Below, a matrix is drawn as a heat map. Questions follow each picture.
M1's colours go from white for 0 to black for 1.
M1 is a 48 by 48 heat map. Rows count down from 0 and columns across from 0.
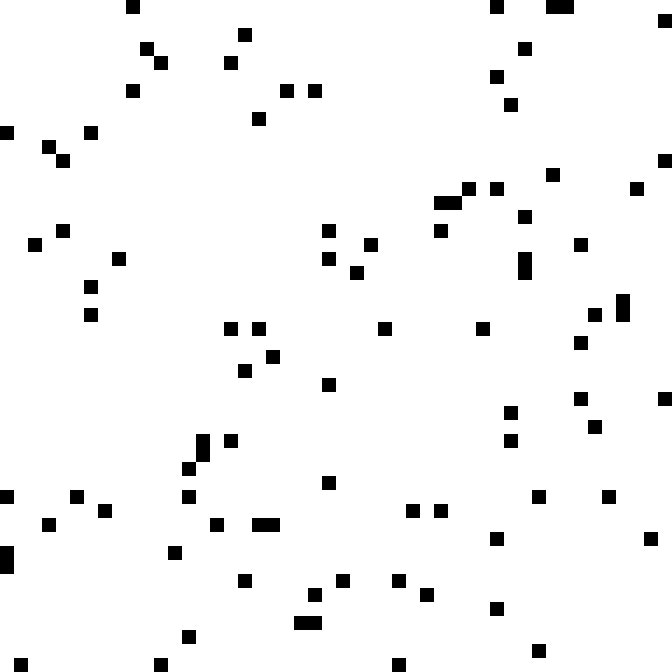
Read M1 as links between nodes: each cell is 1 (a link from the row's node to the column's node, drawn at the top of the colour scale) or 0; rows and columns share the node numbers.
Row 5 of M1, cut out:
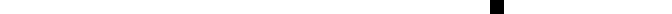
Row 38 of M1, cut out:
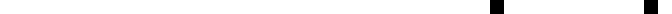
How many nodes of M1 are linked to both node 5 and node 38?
1
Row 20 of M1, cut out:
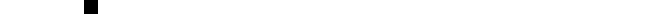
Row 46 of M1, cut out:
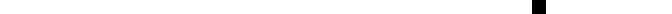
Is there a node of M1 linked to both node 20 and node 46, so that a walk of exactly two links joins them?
no
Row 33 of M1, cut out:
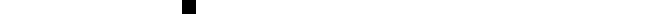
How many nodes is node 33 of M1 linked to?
1
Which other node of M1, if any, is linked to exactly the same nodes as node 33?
node 45
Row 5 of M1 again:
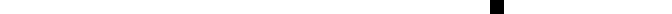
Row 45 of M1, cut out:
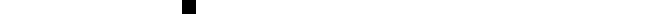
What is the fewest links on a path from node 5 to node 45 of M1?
3
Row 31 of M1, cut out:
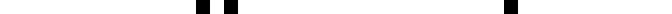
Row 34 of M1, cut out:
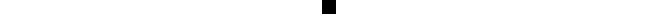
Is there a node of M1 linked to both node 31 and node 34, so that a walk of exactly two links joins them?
no
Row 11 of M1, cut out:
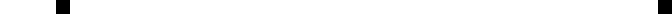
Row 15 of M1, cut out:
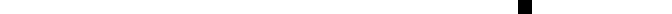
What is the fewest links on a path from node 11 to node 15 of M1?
6
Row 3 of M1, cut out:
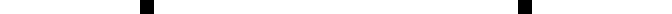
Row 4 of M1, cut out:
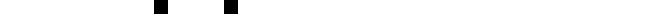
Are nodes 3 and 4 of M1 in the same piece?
yes
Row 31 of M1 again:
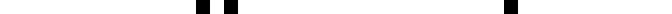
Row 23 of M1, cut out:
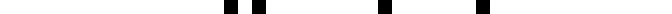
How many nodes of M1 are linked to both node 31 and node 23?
1
